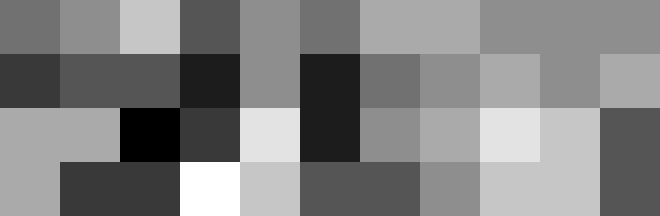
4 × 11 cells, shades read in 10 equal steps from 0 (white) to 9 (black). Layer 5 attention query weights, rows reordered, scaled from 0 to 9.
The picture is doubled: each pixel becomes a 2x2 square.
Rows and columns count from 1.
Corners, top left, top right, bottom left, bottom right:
5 4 3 6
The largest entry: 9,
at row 3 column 3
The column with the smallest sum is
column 9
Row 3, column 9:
1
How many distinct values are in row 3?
8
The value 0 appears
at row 4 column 4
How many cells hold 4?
10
